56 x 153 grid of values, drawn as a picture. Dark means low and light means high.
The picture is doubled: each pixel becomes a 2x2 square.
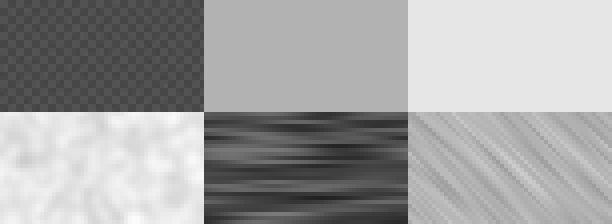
The table splits into 2 rows of 3 panels. Panel 1,1: low, checkered, faint in contrast. Panel 1,2: high, flat. Panel 1,3: very high, flat. Panel 2,1: very high, blotchy, faint in contrast. Panel 2,2: low, streaked across. Panel 2,3: high, slanting down to the right, faint in contrast.
